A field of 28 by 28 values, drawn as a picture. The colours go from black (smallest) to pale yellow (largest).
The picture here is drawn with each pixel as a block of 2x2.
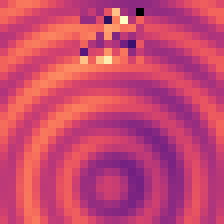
In the top middle lies a patch that is rougher than the rest. No single row or column stands out from its neighbours. Values change most from cell to cell in the top middle. Rings spread out from the bottom middle.
